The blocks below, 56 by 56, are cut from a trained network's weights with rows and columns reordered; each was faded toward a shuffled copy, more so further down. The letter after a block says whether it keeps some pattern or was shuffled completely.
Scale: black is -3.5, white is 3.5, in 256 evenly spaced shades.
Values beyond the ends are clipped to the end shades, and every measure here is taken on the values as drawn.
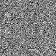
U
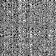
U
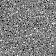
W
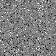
W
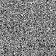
U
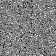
W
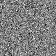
W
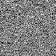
U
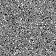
W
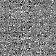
U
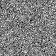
W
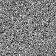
W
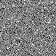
W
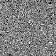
U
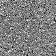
W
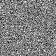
W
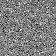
W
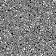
W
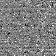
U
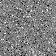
W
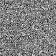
U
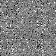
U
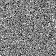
W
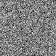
W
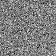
W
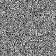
U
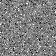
W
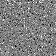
W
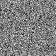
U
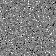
W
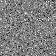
W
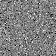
W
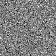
W
